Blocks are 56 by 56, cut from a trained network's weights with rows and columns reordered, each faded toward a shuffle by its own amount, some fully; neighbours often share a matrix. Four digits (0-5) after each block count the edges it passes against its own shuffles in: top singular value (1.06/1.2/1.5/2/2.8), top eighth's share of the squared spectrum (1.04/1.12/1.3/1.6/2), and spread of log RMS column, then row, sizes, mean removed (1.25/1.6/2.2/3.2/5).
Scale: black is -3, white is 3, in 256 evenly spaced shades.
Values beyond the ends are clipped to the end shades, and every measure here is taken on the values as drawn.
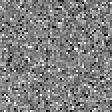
0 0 0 0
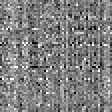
3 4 0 3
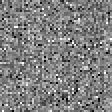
1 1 0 0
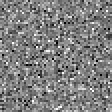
0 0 0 0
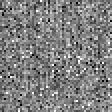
2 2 0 1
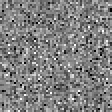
1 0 0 0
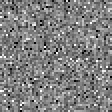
0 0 0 0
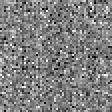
2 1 0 1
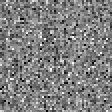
1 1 0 0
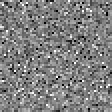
0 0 0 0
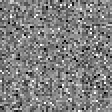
1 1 0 0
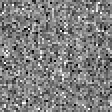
1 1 0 0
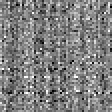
3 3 1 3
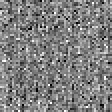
2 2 0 1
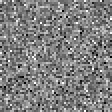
0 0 0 0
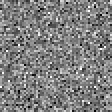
1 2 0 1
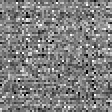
3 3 2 0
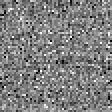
2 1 1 0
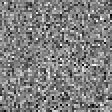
3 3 2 1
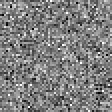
1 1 0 0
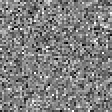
1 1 0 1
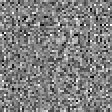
2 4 2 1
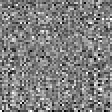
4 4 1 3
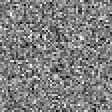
2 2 0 1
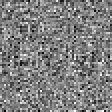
3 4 2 2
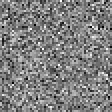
2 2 1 0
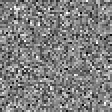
2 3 1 1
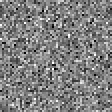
0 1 0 0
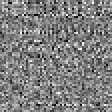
3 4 2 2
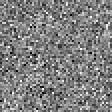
1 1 0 0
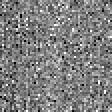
2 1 0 0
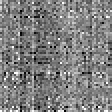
3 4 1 3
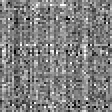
4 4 1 3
